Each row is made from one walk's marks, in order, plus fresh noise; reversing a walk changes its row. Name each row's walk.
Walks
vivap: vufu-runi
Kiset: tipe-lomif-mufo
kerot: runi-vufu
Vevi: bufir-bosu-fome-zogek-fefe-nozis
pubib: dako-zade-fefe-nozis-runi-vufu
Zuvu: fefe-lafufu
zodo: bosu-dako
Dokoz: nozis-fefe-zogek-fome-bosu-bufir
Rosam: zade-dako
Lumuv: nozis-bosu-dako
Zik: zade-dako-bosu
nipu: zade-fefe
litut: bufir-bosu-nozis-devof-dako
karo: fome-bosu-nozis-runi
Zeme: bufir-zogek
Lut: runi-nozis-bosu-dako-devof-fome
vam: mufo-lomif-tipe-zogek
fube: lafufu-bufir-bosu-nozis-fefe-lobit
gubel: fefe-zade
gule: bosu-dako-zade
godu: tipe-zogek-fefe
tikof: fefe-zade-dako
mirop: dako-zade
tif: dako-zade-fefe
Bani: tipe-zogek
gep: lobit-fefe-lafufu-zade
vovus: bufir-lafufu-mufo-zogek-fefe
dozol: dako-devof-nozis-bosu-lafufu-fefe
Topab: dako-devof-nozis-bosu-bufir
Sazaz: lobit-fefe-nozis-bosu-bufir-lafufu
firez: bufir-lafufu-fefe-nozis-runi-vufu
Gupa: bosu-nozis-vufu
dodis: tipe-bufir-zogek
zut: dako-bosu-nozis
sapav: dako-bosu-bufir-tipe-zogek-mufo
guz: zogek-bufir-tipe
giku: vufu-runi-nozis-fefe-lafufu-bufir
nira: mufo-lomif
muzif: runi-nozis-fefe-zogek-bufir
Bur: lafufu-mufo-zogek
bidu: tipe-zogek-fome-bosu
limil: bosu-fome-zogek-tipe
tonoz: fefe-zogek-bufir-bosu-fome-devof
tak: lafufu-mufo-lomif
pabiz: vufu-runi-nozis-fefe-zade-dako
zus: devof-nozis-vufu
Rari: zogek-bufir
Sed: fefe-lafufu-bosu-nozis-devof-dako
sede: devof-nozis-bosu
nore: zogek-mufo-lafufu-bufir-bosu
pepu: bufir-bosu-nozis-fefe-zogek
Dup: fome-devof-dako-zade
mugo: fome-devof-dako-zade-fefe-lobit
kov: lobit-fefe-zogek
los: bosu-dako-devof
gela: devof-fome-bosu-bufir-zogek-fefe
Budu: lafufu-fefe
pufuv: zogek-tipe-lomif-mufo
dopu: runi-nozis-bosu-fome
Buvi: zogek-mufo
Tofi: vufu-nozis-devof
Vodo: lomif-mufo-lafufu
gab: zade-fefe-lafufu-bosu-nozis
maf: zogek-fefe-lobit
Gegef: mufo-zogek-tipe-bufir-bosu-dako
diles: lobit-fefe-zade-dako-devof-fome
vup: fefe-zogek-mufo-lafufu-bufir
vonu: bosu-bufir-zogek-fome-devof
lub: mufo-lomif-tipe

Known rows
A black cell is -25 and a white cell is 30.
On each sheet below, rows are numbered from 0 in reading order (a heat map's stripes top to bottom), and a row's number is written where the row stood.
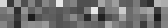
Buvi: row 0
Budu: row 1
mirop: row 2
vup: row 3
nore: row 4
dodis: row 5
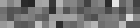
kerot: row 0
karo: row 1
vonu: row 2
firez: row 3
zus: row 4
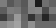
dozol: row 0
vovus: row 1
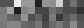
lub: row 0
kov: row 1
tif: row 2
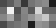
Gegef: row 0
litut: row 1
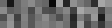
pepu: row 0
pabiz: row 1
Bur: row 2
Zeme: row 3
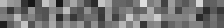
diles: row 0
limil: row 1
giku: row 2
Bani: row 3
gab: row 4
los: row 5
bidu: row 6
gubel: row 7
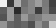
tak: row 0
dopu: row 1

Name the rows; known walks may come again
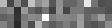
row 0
Buvi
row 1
Tofi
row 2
bidu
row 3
gule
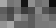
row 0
pubib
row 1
pabiz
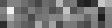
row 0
Topab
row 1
Vevi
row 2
zodo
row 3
dodis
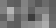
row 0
nore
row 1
dozol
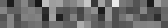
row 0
pepu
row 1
vam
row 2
gep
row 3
pufuv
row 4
mirop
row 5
godu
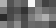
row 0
nipu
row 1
Zik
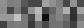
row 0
tonoz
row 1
Rari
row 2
sapav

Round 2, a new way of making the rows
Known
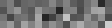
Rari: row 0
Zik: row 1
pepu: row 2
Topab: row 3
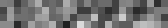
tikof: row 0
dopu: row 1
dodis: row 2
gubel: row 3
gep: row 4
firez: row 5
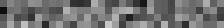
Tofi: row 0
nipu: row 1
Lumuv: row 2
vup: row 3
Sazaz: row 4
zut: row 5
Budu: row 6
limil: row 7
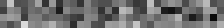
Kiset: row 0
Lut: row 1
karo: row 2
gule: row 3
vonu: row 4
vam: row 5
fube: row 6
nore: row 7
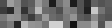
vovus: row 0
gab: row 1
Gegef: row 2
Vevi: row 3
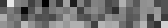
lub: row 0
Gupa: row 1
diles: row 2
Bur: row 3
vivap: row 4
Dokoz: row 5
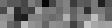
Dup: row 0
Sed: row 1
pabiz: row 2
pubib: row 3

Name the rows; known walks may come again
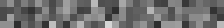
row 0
tif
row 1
godu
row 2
Zeme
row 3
Kiset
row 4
vivap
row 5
zodo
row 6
Rosam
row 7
mirop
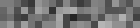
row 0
los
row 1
Bani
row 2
Sazaz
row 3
Bur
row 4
maf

